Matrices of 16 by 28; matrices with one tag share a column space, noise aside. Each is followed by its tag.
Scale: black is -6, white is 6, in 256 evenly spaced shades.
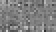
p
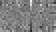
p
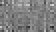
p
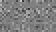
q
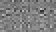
q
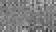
p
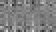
p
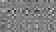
q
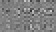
q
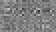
q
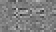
q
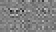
q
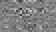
q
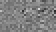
q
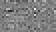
q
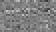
q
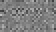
q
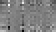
p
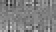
p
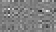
q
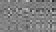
q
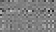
q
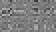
q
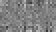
p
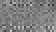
p
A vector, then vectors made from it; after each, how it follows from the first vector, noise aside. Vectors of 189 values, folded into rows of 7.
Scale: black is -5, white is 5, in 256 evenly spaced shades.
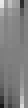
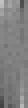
shrunk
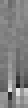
wrapped around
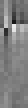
wrapped around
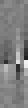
wrapped around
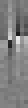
wrapped around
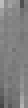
shrunk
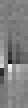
wrapped around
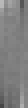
shrunk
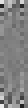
sign-scrambled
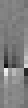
wrapped around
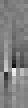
wrapped around
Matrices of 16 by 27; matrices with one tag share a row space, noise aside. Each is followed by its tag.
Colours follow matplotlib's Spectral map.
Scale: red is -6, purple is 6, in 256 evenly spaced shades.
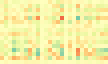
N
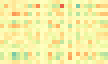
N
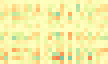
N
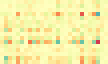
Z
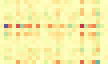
Z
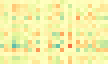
N
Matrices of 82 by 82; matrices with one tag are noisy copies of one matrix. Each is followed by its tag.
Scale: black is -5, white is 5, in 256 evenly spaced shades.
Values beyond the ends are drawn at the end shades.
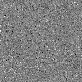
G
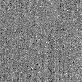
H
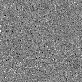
G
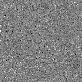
G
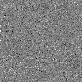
G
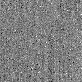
H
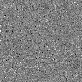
G
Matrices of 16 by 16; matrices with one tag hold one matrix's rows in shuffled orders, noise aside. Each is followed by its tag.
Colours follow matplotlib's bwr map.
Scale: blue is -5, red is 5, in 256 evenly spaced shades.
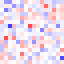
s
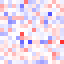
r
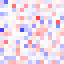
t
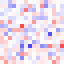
r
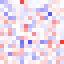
r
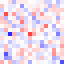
s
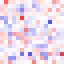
r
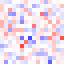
r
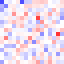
t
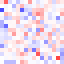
t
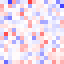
s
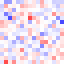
s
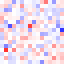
s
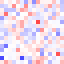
t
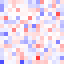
t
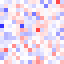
t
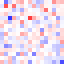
s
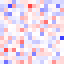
s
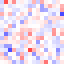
s
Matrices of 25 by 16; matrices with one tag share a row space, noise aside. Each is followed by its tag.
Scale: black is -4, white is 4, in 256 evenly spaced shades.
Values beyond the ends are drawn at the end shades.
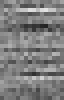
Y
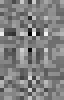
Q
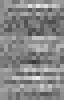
Y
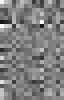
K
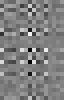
Q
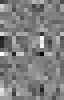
K
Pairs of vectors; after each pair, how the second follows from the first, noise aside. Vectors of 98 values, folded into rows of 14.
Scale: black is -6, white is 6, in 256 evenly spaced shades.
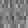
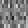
scaled up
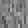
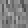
reversed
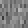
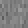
shrunk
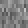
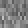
reversed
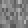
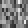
scaled up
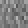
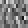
scaled up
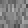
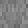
shrunk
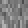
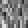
scaled up
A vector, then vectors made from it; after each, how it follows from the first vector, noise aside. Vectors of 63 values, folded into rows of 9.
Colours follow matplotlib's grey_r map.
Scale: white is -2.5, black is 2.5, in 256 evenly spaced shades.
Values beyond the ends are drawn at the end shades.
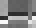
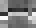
wrapped around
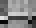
negated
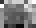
wrapped around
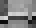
negated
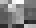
wrapped around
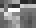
wrapped around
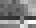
wrapped around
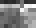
wrapped around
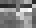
wrapped around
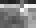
wrapped around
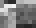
wrapped around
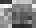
wrapped around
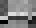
negated
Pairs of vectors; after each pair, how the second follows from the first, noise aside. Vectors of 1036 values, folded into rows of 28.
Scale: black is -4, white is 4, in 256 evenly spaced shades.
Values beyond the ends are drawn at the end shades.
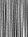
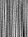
negated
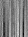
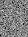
shuffled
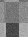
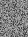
shuffled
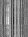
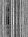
negated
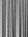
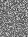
shuffled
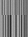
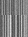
negated
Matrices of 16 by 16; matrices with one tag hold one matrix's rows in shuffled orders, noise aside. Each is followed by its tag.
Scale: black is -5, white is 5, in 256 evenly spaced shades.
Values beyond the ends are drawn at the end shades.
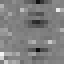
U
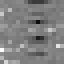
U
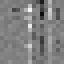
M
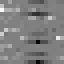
U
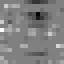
U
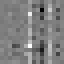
M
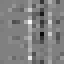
M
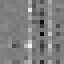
M
